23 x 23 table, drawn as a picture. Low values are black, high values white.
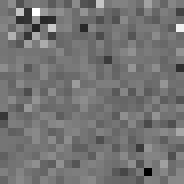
Roughest part: top left. Mirror symmetry: none. Histogram: heavy tails on both sides. Odd patch: rougher, in the top left. Stripes: none.
